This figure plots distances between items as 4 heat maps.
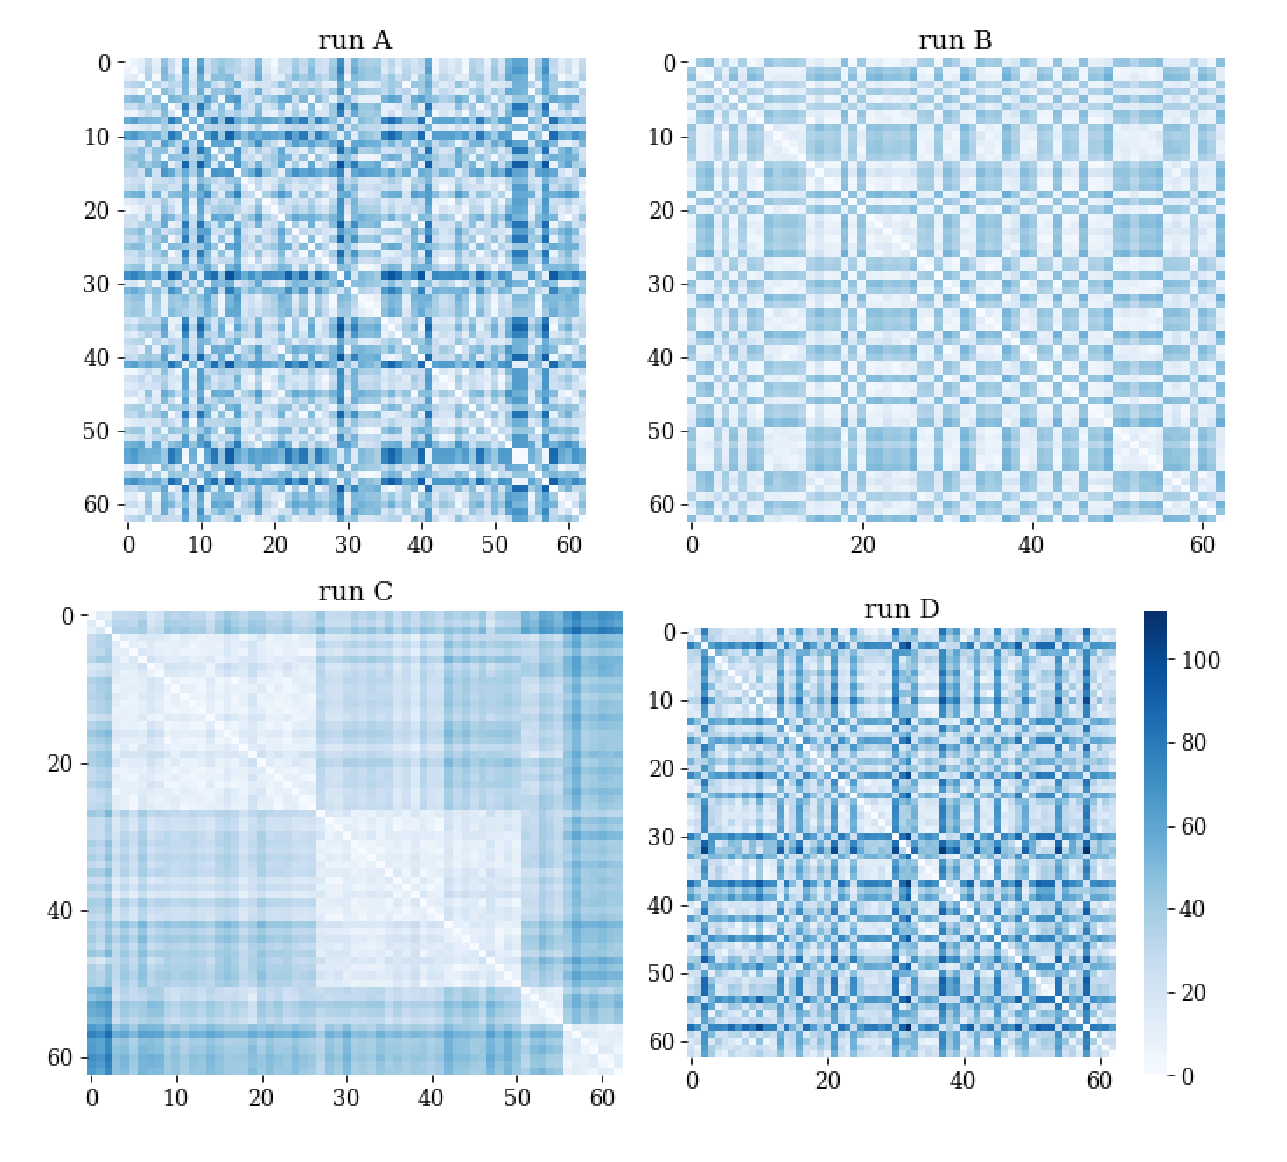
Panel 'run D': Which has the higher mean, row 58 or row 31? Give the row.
58
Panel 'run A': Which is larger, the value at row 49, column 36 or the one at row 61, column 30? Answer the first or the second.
the first
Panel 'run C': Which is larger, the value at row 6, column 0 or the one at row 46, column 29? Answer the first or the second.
the first
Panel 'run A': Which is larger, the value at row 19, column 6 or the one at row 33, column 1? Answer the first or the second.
the second
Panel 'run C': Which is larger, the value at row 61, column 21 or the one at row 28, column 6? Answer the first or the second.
the first
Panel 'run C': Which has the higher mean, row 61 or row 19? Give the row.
61
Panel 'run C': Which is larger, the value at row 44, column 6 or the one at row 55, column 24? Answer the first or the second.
the first
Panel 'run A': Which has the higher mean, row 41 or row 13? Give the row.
41
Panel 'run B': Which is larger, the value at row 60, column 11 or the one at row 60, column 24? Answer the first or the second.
the first
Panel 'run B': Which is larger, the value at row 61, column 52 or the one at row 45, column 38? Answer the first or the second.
the first
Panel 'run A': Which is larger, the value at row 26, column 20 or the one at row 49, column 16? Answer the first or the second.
the first
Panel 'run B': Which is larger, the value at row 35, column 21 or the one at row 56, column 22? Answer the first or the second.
the first
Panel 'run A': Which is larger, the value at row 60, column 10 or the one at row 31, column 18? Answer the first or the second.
the first
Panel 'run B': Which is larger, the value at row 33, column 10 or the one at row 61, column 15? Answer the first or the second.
the first
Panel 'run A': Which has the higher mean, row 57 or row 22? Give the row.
57
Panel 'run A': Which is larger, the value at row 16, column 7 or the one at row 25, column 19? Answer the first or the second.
the second
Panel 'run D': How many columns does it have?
63
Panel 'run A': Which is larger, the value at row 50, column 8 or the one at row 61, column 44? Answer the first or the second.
the first
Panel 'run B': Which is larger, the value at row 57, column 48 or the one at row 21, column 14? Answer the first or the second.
the first
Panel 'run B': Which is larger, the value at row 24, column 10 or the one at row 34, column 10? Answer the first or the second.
the first
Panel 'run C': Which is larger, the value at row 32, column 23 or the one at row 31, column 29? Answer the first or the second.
the first
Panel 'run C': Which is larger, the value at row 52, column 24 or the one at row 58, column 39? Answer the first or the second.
the second
